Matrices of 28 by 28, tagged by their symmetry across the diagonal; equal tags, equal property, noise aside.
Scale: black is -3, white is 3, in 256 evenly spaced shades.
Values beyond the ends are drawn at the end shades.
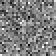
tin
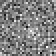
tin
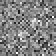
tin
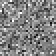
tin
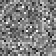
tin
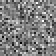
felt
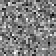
felt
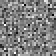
felt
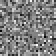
felt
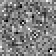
tin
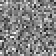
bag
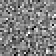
felt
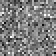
bag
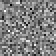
felt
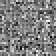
felt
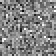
bag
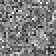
tin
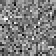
bag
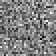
bag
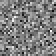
bag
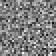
felt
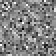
tin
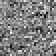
bag
